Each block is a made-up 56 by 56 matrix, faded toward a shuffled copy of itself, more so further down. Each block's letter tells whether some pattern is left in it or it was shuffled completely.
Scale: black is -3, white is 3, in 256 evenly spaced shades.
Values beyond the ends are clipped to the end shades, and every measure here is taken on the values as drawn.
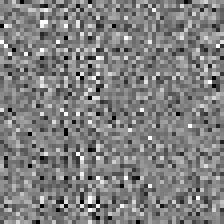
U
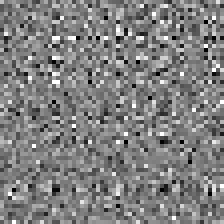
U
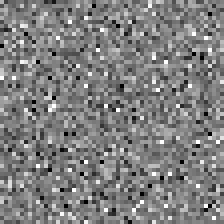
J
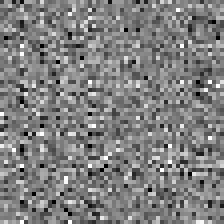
U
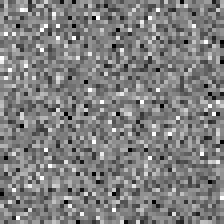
J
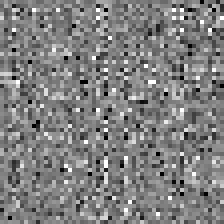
U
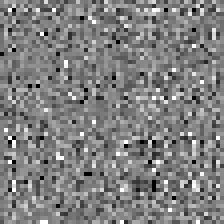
U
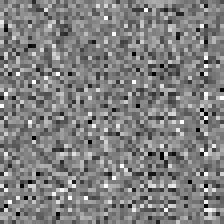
U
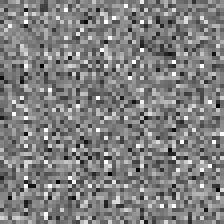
U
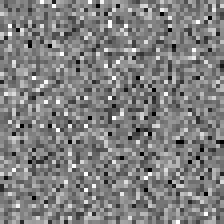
J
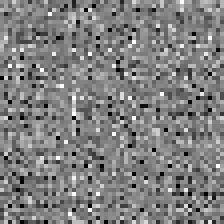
U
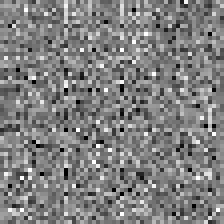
U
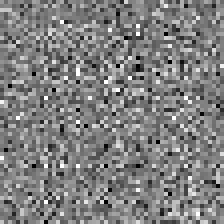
U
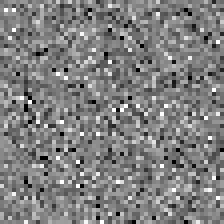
J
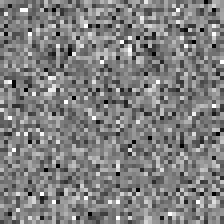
U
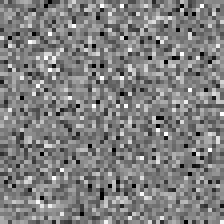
J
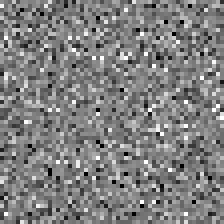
J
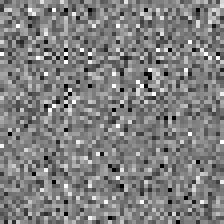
U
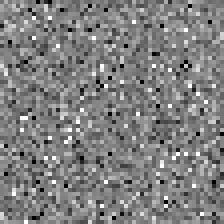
J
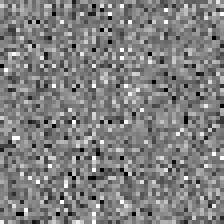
U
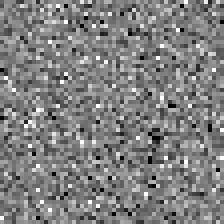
J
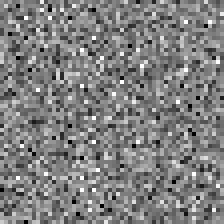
J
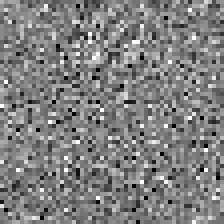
U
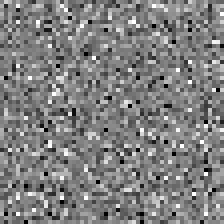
U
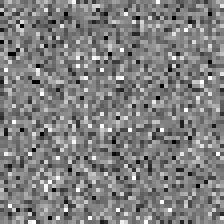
J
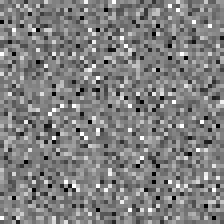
J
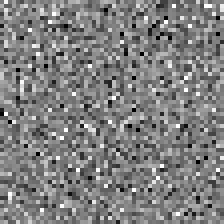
J
